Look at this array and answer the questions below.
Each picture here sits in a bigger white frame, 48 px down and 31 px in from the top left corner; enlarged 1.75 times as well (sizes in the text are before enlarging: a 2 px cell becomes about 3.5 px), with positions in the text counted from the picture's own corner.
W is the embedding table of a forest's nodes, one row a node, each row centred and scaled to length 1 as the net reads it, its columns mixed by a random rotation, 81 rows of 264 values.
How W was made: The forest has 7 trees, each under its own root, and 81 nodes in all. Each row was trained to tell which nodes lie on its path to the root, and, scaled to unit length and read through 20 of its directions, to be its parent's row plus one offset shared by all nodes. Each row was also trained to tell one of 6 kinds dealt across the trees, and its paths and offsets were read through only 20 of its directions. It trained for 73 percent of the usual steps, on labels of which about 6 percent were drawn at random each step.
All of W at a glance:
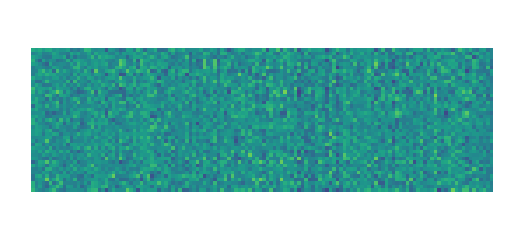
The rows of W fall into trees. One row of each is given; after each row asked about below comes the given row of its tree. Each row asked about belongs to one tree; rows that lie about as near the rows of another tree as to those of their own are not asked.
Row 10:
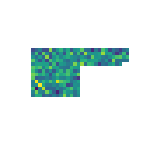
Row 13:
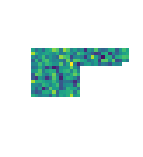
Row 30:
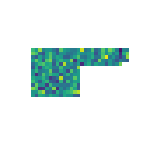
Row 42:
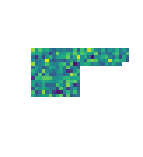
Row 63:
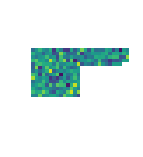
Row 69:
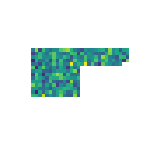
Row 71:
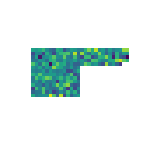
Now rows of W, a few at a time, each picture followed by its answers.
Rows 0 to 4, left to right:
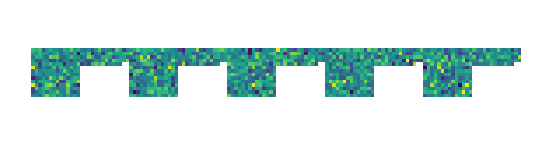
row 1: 69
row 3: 13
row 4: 63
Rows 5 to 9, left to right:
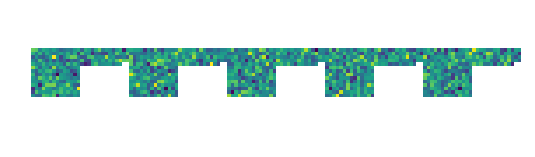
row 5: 71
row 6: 10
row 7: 13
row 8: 63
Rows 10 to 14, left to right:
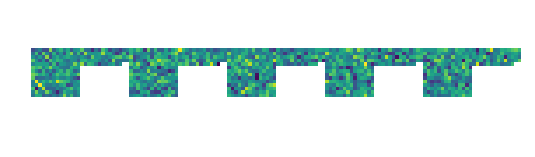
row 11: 10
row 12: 63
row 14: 69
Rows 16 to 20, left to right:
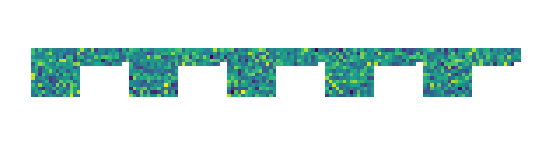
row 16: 10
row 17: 69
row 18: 13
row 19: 10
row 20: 10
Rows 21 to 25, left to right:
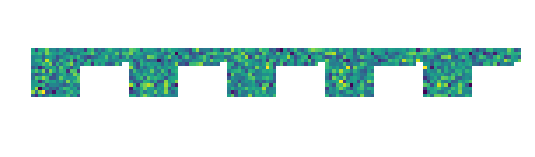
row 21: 42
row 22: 69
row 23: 69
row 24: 42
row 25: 69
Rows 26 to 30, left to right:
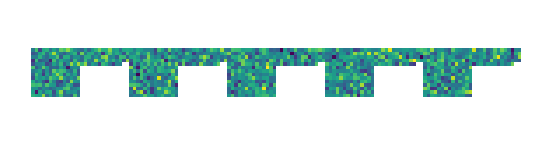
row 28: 69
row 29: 71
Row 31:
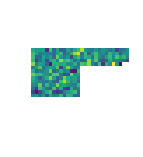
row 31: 10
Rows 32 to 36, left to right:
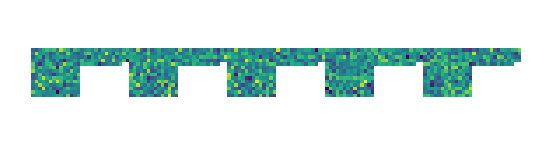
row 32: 42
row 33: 10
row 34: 10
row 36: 71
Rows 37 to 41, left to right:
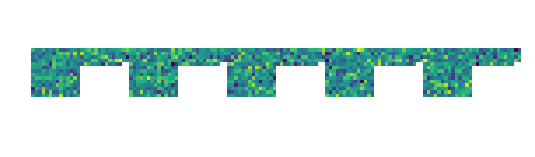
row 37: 71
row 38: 42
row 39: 71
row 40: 69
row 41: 63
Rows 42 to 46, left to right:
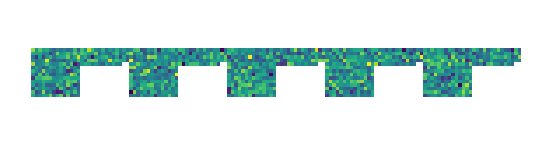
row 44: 71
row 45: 10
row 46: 63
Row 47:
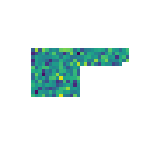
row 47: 69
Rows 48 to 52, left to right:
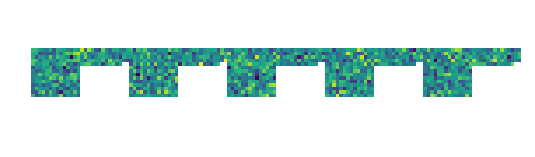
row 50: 63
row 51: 13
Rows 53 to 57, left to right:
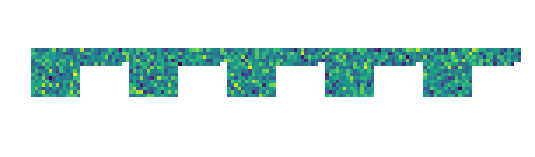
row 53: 13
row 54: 71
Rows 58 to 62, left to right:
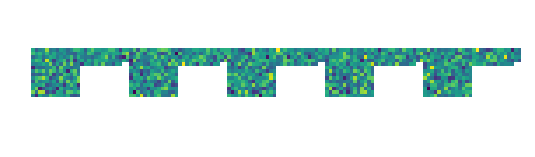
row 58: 42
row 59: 69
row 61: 69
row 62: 63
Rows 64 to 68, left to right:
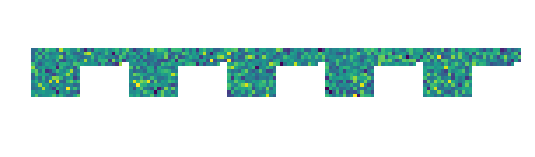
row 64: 69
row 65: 13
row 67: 69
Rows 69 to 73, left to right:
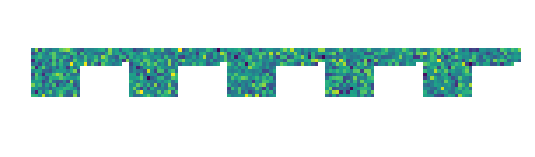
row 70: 13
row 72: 42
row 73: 42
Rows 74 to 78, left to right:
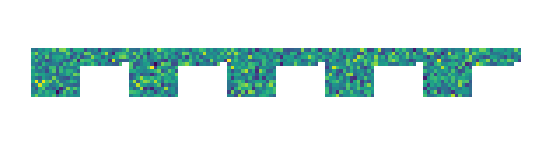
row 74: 13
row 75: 42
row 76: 63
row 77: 63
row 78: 42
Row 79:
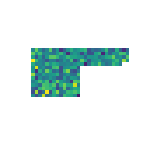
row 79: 63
